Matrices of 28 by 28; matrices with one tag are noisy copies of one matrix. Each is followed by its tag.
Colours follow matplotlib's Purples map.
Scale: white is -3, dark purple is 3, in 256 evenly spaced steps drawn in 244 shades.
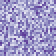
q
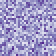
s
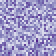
s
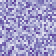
s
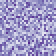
s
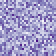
s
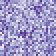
q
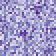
q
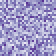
s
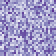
q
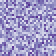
s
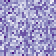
q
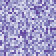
q
